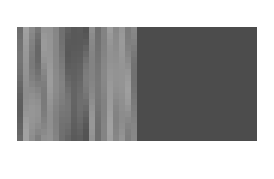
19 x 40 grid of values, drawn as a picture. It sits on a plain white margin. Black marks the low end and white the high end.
The table splits into one row of 2 panels. Panel 1,1: middling, streaked downward. Panel 1,2: low, flat.
